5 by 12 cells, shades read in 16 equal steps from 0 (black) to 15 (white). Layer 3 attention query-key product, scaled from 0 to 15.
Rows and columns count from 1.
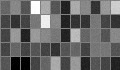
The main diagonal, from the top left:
6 3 2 5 6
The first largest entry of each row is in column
4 5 8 10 6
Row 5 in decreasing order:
10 9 6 5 5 4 4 4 2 2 0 0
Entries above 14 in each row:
1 0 0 0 0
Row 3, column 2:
9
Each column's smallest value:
4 0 0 4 4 3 2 3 2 3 4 2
